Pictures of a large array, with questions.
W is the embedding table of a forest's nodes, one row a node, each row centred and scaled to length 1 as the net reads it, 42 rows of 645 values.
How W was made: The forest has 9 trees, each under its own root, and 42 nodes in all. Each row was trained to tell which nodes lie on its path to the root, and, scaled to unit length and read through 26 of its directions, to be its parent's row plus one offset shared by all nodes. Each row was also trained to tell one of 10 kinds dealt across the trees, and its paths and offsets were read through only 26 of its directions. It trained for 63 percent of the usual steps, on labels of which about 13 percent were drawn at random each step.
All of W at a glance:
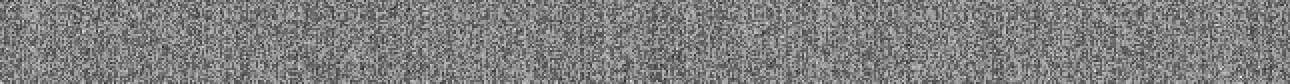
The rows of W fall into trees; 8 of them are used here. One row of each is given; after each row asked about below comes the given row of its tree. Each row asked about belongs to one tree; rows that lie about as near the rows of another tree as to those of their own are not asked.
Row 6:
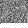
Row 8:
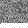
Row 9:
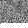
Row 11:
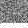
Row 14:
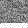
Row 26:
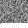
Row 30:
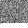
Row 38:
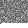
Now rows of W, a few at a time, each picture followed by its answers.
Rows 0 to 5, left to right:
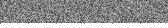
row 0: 9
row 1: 6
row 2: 8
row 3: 14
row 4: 11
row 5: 26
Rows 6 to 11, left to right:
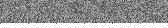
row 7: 8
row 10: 6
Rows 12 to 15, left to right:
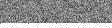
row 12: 6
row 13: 30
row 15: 14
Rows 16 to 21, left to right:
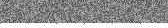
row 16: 30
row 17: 8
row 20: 9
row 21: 9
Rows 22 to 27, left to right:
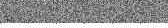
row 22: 26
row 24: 38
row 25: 6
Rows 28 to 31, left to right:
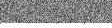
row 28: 11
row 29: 14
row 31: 8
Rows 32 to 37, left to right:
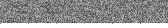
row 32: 14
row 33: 8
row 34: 14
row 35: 30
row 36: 30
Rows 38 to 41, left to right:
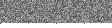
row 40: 38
